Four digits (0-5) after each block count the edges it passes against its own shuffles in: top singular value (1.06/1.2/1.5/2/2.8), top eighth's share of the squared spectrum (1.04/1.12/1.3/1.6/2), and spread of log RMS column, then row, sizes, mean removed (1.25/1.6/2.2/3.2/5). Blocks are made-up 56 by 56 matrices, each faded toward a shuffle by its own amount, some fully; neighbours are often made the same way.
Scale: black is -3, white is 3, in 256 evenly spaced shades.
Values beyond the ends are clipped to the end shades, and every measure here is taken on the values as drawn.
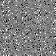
3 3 2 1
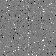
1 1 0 0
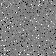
0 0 0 0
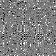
4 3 1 1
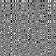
5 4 3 3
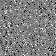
3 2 1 0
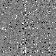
2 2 2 1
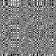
5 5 4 3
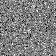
0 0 0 0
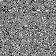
1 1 0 2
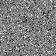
0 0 0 0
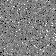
0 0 0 0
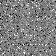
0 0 0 1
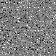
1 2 0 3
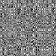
4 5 3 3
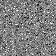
0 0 0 0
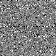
1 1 0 2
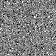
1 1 0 2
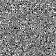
1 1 0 2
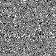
1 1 0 2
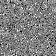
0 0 0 0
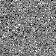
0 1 0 2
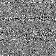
1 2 0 2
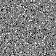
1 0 0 1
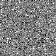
1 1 0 2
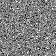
1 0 0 0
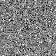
0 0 0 1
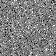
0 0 0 0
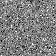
0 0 0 1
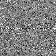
2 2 0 2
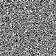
0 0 0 1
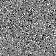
0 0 0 1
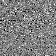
1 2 0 2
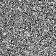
1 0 0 0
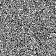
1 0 0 0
